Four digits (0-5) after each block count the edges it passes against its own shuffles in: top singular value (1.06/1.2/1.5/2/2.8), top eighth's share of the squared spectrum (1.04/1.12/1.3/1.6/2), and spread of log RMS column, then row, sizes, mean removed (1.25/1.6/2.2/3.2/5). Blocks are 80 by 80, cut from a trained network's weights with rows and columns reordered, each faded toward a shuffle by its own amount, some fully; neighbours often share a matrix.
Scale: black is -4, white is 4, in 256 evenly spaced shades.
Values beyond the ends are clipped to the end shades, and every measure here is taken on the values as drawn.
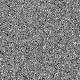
0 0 0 0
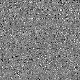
3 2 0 2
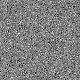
0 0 0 0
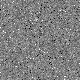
0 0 0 0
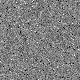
0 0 0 0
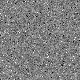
0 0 0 0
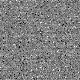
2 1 1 0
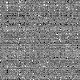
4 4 2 2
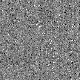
2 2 0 1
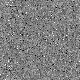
1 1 0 1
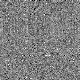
2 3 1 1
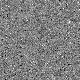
1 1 0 0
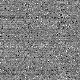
3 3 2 1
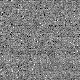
2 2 1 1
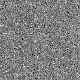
0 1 0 0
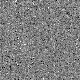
1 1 0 0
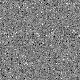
1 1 0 1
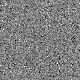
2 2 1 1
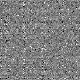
3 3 2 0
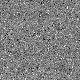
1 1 0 0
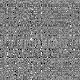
4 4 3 2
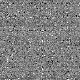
3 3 2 1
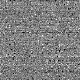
3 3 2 2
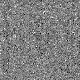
2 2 1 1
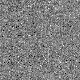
2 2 0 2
